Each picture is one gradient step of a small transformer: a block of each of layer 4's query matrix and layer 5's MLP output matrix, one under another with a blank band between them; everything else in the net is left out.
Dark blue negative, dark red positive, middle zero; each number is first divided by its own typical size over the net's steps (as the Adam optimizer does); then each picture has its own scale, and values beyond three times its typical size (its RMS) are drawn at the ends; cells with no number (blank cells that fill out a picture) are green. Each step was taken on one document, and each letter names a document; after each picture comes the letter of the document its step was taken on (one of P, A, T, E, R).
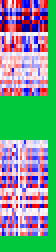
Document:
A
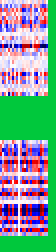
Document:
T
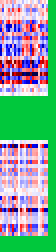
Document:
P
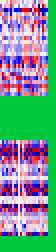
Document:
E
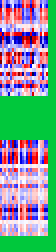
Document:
P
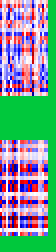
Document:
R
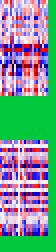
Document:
E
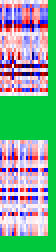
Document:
P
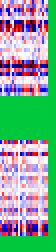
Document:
P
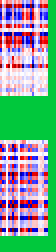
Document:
R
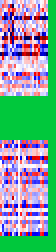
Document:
E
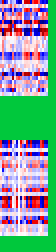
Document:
A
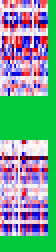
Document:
E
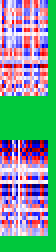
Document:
A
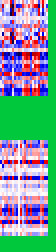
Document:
E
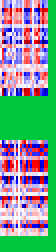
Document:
A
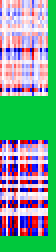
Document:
R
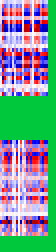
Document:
A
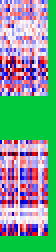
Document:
P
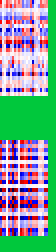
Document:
R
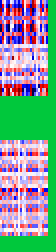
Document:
P
